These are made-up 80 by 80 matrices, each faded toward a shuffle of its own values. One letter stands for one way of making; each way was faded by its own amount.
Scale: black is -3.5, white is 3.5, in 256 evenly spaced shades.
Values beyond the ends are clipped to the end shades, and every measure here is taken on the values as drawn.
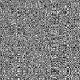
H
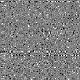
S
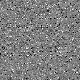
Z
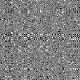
S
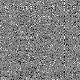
Z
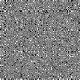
S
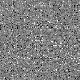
Z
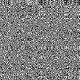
H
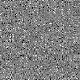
Z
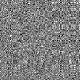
H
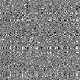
S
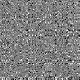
S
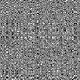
H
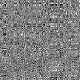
H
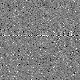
Z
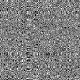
H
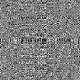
H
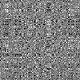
H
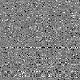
S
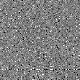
Z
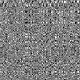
H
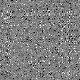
Z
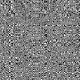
H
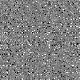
Z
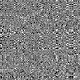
H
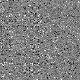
Z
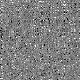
Z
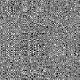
H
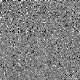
Z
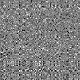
S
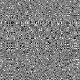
S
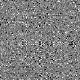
Z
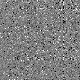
Z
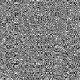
H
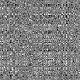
H
